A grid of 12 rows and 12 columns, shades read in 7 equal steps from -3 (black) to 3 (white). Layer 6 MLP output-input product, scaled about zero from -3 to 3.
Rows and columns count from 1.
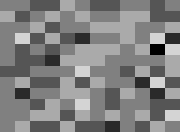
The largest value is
2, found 7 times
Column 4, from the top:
-1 1 -1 1 -1 -2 0 -1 0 1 1 -1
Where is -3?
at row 5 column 11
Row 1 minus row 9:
0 2 -1 -1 0 -1 -1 0 -1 0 1 -1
